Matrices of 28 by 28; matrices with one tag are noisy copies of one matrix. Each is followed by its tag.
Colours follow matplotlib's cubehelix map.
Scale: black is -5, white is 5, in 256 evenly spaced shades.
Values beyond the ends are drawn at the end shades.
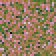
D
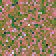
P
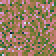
D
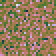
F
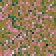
P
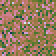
D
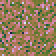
D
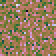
F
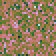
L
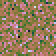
L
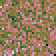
P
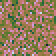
P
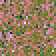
D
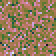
P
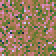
D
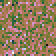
P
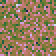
F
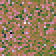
D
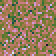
P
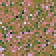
D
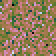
P
